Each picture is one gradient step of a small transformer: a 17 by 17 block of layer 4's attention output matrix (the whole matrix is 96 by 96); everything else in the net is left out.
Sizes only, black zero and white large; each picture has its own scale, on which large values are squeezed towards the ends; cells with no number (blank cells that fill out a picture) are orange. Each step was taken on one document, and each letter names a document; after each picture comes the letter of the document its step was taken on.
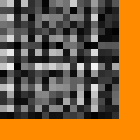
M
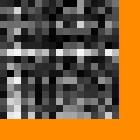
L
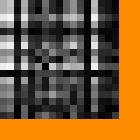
M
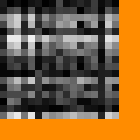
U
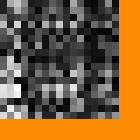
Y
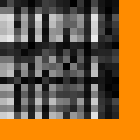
M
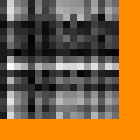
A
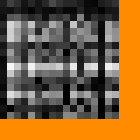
U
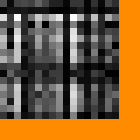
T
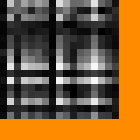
A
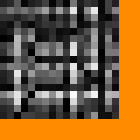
T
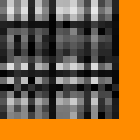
A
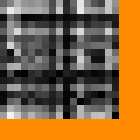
L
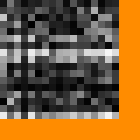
U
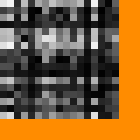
M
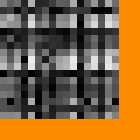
U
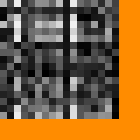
T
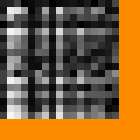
L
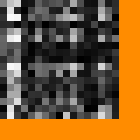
Y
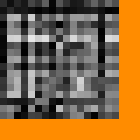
U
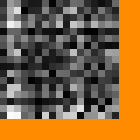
L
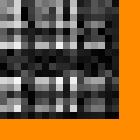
T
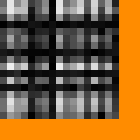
A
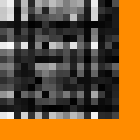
M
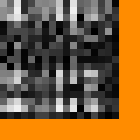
T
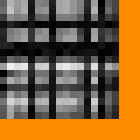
A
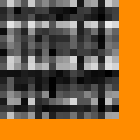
U
